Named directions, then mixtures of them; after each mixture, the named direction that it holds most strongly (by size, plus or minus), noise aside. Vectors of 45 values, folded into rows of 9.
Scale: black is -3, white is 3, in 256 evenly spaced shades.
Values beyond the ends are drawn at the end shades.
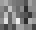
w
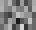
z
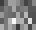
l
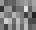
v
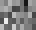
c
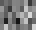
w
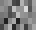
z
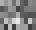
w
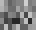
l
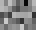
c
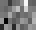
c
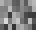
w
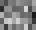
v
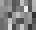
z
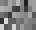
c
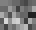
w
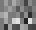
w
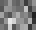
l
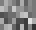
z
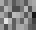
v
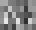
w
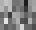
w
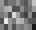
v
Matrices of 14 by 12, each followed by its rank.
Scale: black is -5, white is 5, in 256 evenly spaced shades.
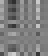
one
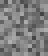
full rank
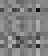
two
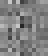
two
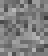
full rank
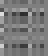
one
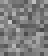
full rank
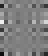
one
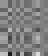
one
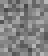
full rank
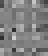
two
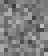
full rank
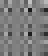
one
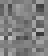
two
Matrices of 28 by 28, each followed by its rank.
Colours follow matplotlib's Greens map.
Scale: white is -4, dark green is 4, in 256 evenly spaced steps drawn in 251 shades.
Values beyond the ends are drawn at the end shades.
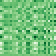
two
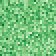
full rank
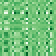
two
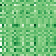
two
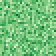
full rank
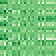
two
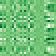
two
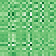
two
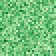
full rank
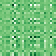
two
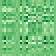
two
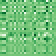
two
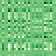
two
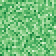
full rank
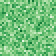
full rank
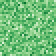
full rank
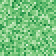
full rank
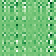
two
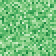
full rank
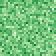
full rank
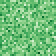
full rank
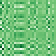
two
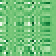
two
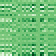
two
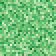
full rank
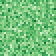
full rank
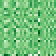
two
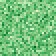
full rank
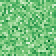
full rank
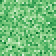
full rank
